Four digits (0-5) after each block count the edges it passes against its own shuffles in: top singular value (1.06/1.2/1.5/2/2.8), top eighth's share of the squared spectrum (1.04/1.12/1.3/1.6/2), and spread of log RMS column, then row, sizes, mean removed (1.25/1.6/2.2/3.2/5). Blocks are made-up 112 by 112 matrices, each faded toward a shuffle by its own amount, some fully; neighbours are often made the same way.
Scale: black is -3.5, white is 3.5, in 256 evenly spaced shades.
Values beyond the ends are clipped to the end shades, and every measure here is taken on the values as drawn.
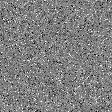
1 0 0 0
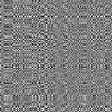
5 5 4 4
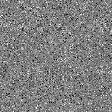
3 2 1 1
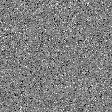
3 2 0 0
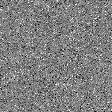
2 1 0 0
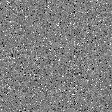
1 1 1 0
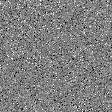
0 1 1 0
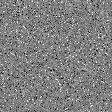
0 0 0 0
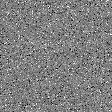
0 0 0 0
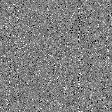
1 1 2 0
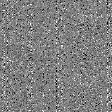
2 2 3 0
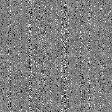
2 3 4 0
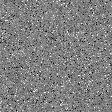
0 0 0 0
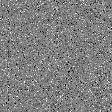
1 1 1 0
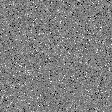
0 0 0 0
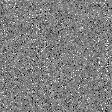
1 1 2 0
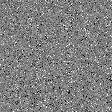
0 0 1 0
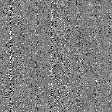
2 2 4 0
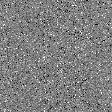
1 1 2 0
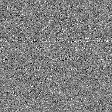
1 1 0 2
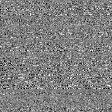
1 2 0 4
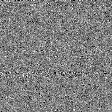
1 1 0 2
